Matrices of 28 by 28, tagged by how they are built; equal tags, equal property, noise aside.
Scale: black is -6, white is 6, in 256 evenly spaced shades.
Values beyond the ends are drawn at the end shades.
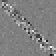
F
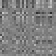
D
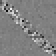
F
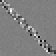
F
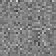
D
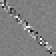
F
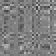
D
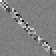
F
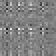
D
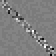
F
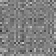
D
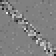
F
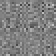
D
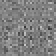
D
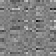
D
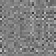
D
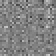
D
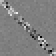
F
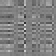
D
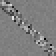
F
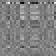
D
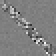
F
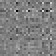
D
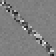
F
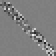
F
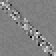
F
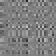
D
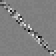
F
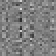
D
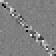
F
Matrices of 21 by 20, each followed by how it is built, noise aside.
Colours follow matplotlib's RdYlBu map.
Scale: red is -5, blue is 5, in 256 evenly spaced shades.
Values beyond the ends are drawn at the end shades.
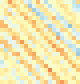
Toeplitz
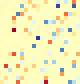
sparse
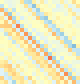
Toeplitz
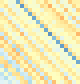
Toeplitz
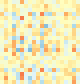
low rank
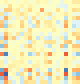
low rank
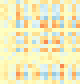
low rank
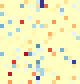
sparse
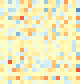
low rank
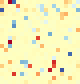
sparse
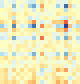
low rank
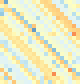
Toeplitz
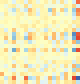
low rank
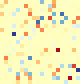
sparse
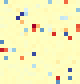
sparse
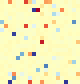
sparse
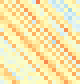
Toeplitz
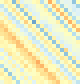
Toeplitz
